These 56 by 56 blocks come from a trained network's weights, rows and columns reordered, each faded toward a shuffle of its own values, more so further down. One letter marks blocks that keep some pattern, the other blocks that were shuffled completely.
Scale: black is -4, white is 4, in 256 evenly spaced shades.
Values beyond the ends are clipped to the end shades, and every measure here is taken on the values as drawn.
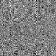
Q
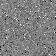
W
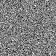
W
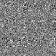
Q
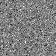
W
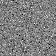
W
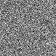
W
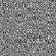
Q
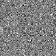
Q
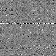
Q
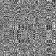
Q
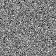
W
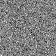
W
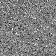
W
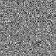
Q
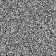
W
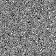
W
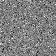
W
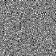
Q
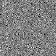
Q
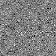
Q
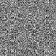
Q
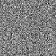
Q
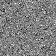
W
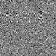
Q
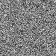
W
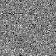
Q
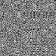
Q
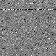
Q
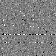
Q
